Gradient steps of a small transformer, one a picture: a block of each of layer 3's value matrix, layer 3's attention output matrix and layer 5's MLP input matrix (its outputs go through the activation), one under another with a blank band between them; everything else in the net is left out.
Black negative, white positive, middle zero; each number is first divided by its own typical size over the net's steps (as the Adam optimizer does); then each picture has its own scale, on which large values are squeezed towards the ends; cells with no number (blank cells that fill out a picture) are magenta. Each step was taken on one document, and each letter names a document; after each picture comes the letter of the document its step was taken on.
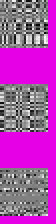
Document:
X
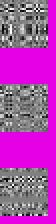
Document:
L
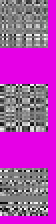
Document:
X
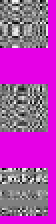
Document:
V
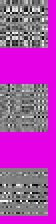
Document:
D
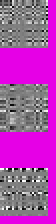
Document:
L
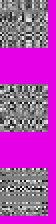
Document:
X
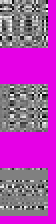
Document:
L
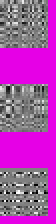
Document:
D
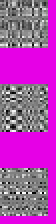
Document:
V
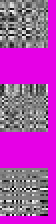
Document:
X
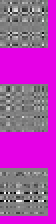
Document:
D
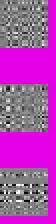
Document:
D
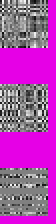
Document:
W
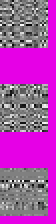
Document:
L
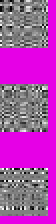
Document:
L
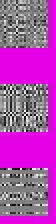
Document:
W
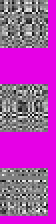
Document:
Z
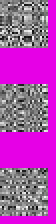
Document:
V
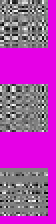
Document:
D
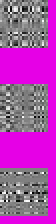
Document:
D
